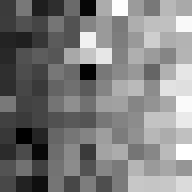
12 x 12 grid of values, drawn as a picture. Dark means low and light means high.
Stripes: none. Slope: up to the right. Calmest part: middle left. Average level on the scale: 50%. Roughest part: top middle.
